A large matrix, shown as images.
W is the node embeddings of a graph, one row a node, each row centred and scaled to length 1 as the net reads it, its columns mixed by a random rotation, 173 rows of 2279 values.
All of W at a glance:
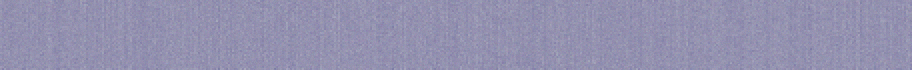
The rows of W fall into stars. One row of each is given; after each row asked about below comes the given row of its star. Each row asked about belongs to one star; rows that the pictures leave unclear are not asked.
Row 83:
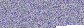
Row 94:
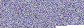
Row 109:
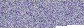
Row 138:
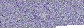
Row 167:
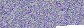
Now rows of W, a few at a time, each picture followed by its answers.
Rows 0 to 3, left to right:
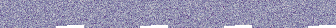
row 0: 138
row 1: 83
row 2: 83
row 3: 167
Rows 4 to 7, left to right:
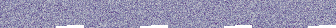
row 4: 109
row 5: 94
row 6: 83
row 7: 94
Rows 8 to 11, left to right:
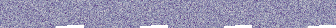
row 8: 138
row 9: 167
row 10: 167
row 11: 109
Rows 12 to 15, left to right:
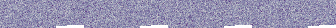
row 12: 83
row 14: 83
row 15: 138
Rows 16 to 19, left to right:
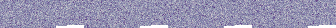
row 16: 83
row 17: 167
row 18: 138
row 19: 167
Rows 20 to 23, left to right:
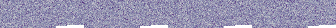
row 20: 167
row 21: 167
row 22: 138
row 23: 138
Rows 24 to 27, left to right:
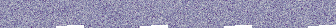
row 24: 109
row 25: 94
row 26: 167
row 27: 167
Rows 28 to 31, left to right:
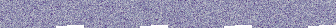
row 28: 83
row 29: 167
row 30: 83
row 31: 94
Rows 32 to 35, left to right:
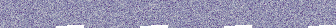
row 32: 138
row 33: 83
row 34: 83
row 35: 167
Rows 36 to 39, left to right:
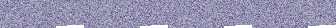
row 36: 83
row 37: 138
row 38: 138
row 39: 94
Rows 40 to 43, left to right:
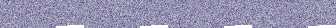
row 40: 167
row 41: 138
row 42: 83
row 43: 83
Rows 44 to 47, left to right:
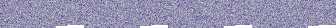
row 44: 167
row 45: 83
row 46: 138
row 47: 83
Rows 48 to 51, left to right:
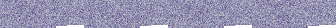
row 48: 94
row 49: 94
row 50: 94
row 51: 94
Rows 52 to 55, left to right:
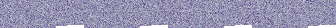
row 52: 138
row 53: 167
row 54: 167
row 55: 167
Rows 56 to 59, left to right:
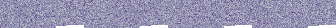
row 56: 94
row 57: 109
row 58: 83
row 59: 167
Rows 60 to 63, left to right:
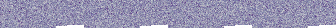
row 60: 138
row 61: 109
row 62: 167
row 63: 138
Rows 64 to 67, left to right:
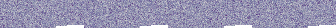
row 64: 167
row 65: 138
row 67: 167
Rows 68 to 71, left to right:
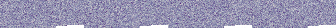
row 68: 109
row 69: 138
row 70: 83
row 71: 138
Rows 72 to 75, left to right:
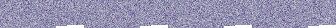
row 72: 167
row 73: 167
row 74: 138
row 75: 94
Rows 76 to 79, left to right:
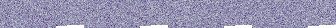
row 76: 138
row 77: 83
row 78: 109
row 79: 94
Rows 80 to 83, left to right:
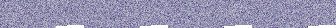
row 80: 109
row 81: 138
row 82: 83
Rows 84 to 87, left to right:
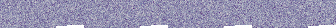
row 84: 167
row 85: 167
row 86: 94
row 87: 94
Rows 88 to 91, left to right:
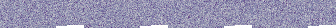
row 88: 83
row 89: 94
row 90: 83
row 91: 167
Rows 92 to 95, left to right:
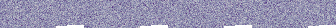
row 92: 167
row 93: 109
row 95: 83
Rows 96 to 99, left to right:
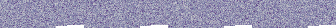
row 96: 138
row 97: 83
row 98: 109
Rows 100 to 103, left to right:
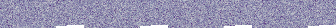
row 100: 167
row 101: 83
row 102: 109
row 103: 83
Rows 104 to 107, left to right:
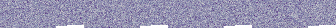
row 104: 167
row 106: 138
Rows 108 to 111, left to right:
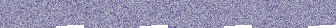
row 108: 138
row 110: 109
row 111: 94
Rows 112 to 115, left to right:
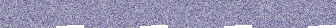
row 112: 83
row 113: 109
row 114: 83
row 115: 167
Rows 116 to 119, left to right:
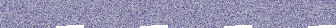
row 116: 94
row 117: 109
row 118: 138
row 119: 83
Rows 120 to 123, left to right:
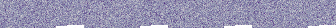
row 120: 94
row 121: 167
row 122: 167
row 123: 167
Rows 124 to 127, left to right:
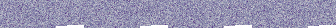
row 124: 94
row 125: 109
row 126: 94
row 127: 109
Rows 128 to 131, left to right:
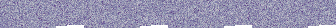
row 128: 167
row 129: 109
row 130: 167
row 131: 167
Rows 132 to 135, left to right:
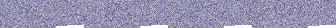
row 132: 138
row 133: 83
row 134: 83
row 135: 109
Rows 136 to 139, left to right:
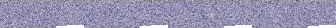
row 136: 83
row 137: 138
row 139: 109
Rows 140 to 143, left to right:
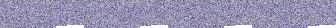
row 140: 167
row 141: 109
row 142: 94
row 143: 94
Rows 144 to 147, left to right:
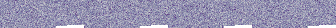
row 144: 138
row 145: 167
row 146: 94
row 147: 138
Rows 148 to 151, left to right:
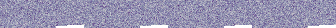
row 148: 138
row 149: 83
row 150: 167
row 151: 138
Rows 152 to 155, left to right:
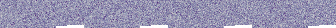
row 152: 94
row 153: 83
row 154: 94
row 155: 94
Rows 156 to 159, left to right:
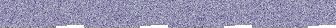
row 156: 83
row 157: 94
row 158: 94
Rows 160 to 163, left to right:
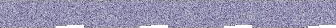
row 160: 138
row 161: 109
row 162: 109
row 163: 94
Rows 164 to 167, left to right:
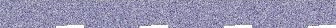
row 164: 83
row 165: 94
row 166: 83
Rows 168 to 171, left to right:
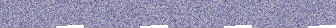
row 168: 167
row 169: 83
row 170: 167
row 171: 138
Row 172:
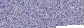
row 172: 167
